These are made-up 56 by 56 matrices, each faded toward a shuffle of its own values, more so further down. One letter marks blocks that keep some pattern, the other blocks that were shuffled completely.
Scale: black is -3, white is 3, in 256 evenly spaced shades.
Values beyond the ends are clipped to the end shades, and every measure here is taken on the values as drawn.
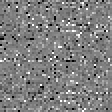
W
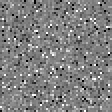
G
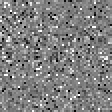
W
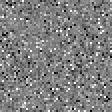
G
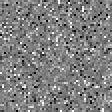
G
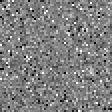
G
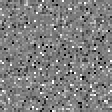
G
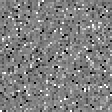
G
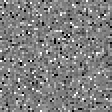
G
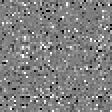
W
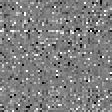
W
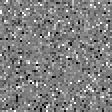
G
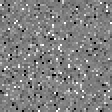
G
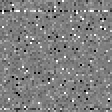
W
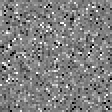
G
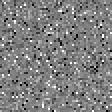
G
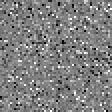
G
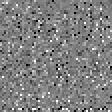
W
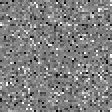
W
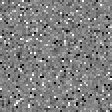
G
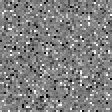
G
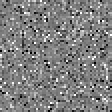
W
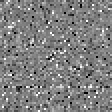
W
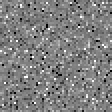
G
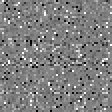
W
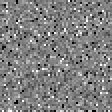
W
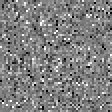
W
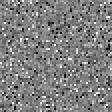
G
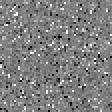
G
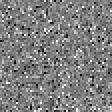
G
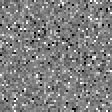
G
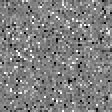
G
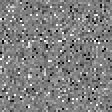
W
